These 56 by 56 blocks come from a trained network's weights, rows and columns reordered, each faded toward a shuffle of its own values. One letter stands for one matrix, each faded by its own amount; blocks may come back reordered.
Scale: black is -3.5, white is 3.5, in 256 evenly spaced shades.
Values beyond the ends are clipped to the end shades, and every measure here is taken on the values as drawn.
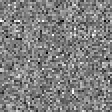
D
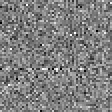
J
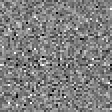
D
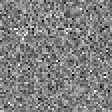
D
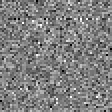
D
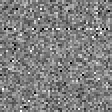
J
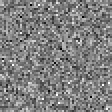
D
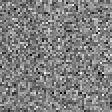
J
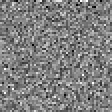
D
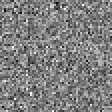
J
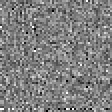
J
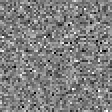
D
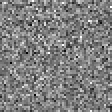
J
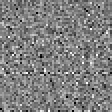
D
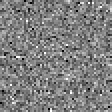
D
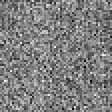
J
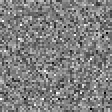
D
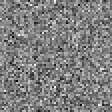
J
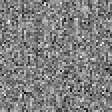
J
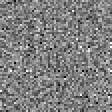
J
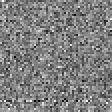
J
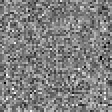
J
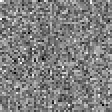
J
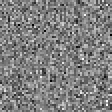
J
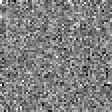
J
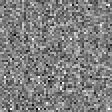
J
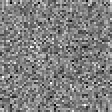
J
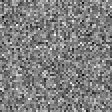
J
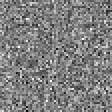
J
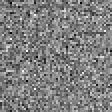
J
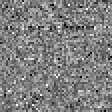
D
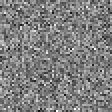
J
